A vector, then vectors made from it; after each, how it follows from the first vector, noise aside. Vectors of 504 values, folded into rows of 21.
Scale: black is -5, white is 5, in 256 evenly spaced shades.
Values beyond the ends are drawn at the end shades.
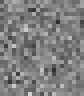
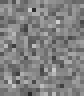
sign-scrambled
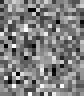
scaled up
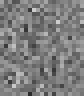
sign-scrambled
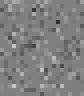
partly zeroed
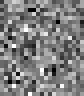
scaled up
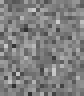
negated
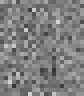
sign-scrambled
